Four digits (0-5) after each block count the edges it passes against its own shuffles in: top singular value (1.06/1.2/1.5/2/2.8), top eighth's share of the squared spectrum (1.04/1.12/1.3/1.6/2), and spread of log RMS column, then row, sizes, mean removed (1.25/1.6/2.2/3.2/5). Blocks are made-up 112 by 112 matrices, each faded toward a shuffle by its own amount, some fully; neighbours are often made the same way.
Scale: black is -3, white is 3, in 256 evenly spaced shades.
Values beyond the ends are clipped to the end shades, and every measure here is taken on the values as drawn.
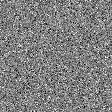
0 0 0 0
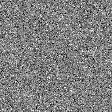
0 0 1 0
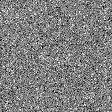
0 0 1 0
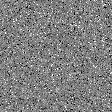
0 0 0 0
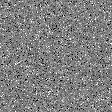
0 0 0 0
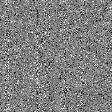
1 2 3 0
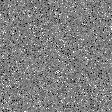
0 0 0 0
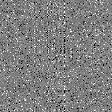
4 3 2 1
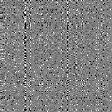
5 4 3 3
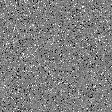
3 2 1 0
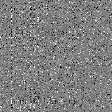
4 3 2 1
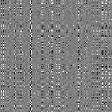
5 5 4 3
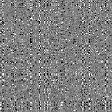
5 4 3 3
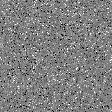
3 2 1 0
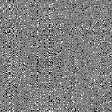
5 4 3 2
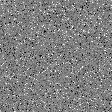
0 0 0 0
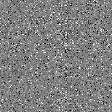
4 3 2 2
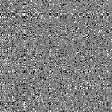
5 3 2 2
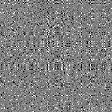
5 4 3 3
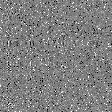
3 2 1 0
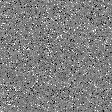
2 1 0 0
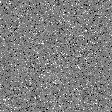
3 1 0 0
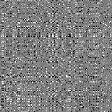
5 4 3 3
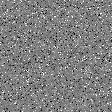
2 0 0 0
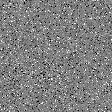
2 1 0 0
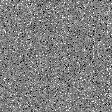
1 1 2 0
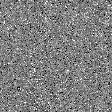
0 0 1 0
